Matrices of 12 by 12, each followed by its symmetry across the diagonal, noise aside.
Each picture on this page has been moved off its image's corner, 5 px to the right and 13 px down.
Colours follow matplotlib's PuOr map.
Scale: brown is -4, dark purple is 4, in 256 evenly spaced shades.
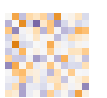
antisymmetric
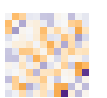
symmetric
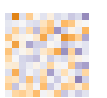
neither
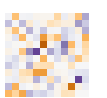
antisymmetric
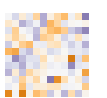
antisymmetric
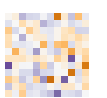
antisymmetric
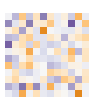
neither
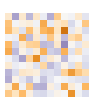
neither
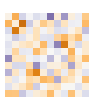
symmetric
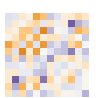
symmetric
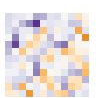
symmetric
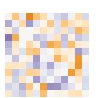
antisymmetric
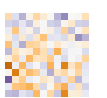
neither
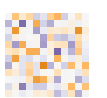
antisymmetric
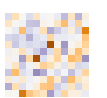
symmetric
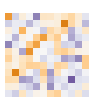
symmetric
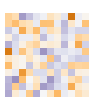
neither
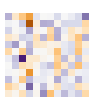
neither
